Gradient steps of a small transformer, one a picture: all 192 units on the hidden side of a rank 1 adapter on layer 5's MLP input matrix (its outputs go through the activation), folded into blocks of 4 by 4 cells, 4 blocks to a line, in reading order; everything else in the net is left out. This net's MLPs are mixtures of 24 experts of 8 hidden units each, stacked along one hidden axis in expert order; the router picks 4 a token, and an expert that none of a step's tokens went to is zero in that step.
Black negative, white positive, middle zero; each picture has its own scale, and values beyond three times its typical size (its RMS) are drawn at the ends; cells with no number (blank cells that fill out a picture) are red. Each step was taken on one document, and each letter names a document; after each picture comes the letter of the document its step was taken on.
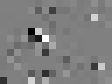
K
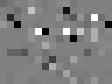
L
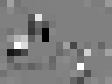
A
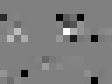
L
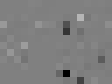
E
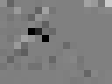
A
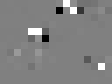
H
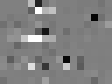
K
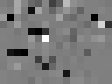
L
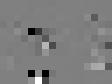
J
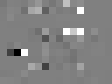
L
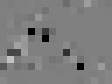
A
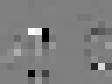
J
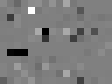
L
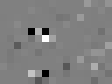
J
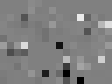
E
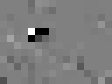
K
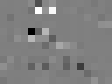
K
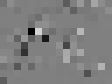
A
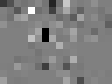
L
